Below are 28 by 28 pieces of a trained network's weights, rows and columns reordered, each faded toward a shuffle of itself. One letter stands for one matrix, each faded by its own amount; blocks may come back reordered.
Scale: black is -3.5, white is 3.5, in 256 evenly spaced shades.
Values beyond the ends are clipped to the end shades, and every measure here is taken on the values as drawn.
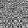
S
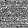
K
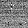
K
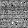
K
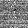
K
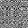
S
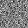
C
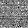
K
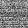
K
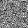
C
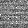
K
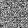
C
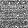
K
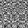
S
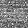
K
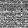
K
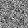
C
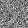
C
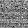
K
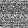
K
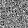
C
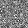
C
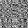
S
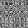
S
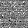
K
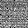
K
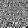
S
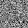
C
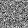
C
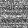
K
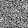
C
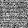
K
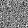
C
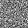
C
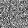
C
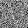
C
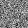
C
